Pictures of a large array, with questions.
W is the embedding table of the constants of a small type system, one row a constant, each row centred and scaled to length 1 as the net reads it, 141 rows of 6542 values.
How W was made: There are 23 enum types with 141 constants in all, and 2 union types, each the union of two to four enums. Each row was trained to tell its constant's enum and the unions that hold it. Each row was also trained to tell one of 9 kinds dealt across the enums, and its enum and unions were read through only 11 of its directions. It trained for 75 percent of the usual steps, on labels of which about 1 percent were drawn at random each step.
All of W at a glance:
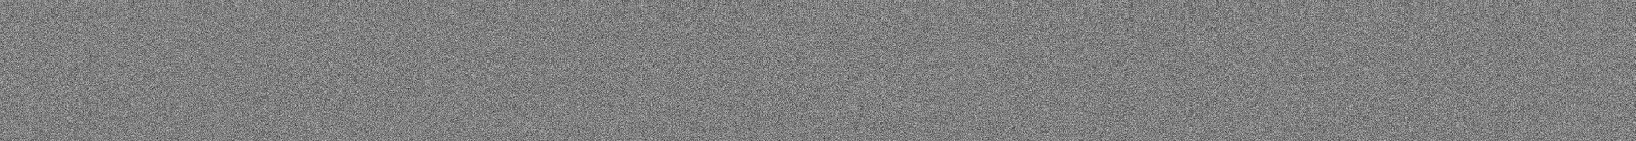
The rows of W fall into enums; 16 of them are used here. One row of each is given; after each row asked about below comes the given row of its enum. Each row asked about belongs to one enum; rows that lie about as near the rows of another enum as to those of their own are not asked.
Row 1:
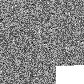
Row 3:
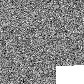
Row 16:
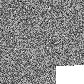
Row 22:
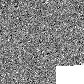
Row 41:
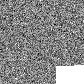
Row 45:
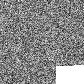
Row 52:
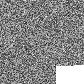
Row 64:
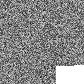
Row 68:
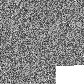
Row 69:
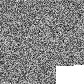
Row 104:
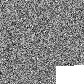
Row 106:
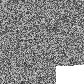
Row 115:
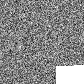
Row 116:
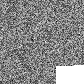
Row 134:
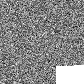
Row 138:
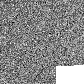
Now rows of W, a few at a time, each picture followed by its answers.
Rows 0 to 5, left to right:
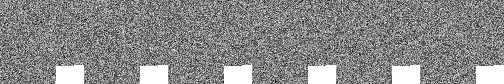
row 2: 41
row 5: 3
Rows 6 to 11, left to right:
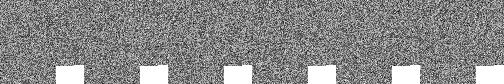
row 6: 134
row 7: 69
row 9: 116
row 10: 104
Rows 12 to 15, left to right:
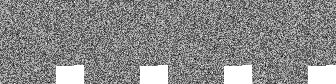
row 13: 68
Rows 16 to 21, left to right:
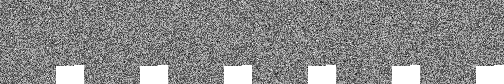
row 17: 68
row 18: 68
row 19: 69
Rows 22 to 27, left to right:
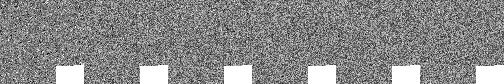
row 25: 134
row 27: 3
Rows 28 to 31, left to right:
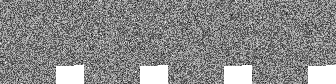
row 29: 64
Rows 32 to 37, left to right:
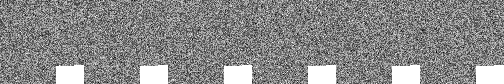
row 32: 116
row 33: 138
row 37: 3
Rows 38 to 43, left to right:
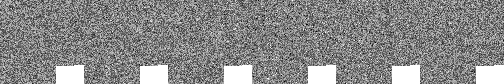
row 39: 16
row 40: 45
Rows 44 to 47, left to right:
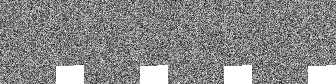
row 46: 64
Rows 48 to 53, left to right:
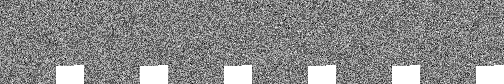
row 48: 138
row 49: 134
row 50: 52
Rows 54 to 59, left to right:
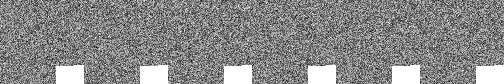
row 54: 3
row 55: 16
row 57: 52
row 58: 106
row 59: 106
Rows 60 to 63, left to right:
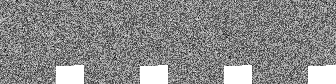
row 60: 45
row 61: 134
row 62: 134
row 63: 138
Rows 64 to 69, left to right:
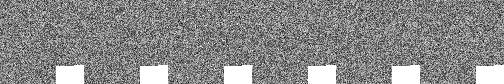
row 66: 64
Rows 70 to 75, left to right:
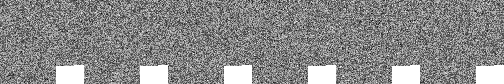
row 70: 45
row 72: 138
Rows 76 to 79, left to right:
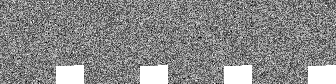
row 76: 45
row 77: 16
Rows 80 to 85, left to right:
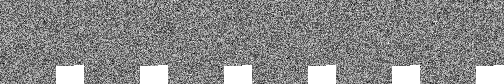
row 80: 3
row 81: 16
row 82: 106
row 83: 134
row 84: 41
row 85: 68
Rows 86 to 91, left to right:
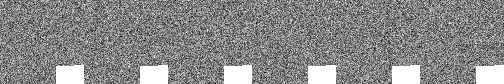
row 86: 138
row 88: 69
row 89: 52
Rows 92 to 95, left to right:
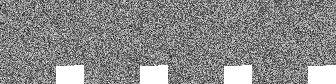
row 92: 45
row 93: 106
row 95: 116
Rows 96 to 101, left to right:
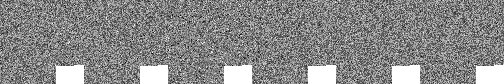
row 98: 22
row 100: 52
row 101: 104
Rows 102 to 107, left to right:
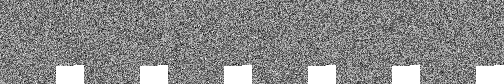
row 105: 68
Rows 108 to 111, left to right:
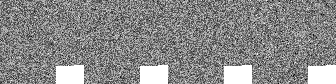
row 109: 106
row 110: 52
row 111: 45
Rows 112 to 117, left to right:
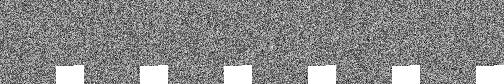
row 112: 68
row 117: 64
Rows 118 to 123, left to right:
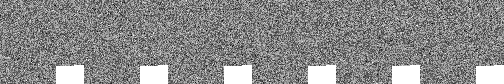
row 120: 64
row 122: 1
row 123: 16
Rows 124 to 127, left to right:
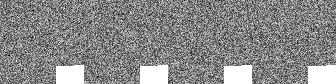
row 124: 138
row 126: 52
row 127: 104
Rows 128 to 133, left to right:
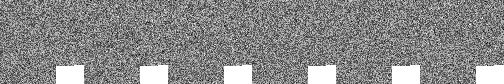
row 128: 16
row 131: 104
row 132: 104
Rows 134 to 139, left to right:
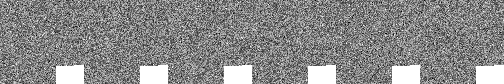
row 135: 104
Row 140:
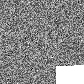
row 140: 115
